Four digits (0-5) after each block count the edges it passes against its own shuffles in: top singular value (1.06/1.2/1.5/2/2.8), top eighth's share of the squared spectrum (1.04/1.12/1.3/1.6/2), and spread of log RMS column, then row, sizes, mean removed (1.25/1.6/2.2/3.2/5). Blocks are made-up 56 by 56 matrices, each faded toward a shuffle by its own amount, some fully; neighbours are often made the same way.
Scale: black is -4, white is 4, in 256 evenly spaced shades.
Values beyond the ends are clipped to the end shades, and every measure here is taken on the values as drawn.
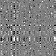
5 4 3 2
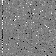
3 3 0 0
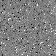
0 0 0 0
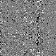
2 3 3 2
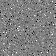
0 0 0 0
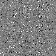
1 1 1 1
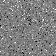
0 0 0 0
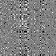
4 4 3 1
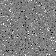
1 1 0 0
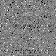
3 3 0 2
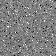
1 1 0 0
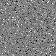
1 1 0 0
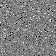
1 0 0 0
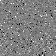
1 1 0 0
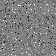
2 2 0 0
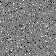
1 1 0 0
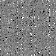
3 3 2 0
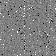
2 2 0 0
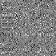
3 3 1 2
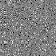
3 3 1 1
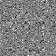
3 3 0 1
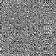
4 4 2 2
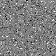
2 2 0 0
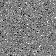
1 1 0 0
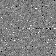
2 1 0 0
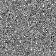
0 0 1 0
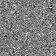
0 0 1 0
